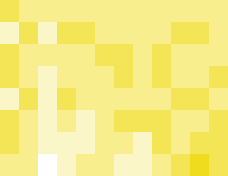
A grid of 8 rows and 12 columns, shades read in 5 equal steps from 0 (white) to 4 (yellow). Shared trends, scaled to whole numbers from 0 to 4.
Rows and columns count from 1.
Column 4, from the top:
2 3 2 2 3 2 1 1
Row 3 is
3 2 2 2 2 3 3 2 3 2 2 2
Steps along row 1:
down same same same same same same same same same same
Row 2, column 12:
2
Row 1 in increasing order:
2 2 2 2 2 2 2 2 2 2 2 3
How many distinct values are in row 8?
5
